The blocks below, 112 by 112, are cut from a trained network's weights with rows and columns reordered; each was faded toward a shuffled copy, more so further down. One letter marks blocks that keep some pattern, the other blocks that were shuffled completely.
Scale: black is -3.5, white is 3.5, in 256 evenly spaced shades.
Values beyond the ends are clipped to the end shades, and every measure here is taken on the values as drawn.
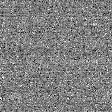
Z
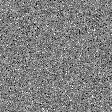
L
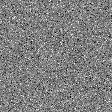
L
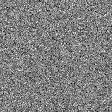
Z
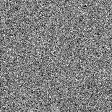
L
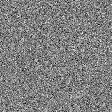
Z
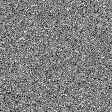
L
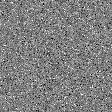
L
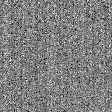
Z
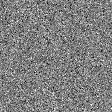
Z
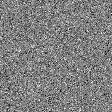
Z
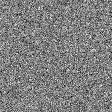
L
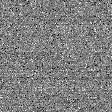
Z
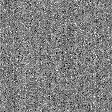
Z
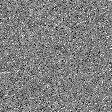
L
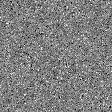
L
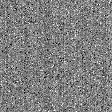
Z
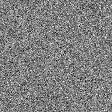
Z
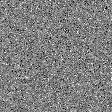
L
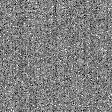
Z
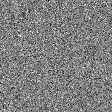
Z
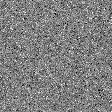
L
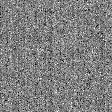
Z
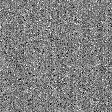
Z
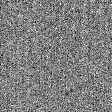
Z
